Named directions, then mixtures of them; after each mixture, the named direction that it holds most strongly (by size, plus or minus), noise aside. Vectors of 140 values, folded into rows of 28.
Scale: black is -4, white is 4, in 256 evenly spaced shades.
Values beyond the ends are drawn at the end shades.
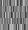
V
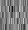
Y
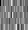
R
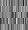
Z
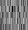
Y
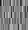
V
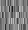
Y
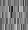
Y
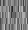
Y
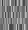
V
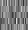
Z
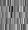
Y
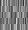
Z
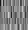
R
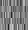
V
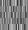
V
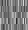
Z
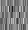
Y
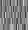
V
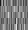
R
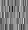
Y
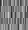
V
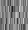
Y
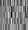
V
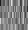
R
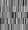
Z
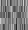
Z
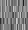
Z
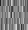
R
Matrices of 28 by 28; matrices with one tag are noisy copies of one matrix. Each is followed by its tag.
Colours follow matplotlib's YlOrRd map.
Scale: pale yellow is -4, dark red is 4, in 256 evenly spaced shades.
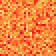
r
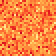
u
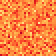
r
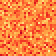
r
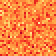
r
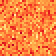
u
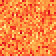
u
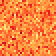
u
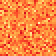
r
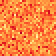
u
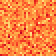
r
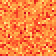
r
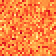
u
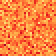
r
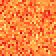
u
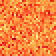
u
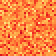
r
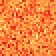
u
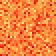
r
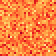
r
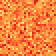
r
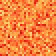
r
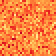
u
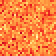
u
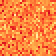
u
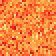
u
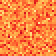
r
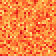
r
